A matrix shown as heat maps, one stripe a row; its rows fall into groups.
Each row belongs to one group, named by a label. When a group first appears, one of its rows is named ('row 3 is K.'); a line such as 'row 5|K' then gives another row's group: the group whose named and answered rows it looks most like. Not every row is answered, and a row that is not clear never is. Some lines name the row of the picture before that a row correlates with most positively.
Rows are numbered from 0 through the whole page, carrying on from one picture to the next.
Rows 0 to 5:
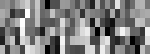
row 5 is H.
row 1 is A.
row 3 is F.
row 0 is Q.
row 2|Q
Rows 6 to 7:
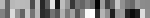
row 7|H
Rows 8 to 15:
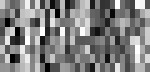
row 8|Q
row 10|F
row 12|A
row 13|Q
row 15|Q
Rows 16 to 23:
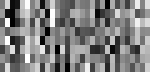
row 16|A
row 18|A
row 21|H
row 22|A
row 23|A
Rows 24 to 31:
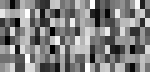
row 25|Q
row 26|F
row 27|H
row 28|F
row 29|H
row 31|H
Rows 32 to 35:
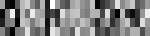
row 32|F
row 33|H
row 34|H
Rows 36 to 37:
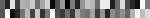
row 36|H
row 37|A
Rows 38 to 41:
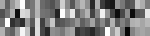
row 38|Q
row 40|A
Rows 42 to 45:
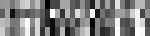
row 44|Q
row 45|Q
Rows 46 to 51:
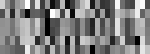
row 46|Q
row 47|F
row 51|A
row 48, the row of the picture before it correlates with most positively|42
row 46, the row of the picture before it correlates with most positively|45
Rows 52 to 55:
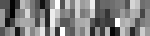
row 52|F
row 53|F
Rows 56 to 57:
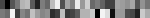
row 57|H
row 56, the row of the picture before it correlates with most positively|54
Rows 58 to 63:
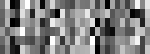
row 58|A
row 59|H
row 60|F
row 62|F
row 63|F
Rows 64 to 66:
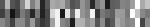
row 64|A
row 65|F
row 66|F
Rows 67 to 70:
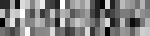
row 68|Q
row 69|H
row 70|A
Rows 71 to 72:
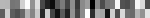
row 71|Q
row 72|A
